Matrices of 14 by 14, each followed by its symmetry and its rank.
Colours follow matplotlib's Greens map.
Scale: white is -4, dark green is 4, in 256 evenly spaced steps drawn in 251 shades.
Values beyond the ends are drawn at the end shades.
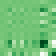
symmetric, rank one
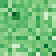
symmetric, rank three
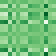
neither, rank one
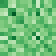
symmetric, rank three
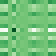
neither, rank one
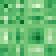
symmetric, rank two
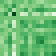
symmetric, rank two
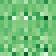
neither, rank two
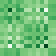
symmetric, rank two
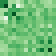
symmetric, rank three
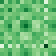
symmetric, rank two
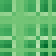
symmetric, rank one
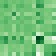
symmetric, rank two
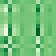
neither, rank one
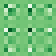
symmetric, rank one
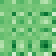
symmetric, rank two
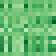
neither, rank two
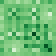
symmetric, rank three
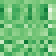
neither, rank two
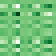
neither, rank one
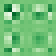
symmetric, rank one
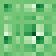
symmetric, rank one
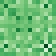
symmetric, rank three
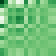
symmetric, rank one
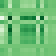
neither, rank one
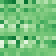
neither, rank two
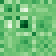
symmetric, rank three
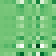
neither, rank one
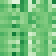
neither, rank two
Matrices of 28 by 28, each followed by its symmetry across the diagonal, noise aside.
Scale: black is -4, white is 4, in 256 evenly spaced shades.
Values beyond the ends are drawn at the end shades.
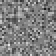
antisymmetric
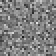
antisymmetric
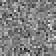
antisymmetric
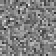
antisymmetric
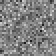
symmetric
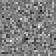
antisymmetric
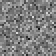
symmetric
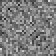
symmetric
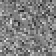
antisymmetric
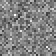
symmetric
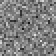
symmetric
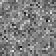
symmetric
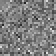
symmetric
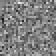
antisymmetric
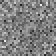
symmetric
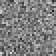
antisymmetric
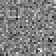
antisymmetric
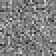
antisymmetric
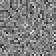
symmetric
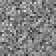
symmetric
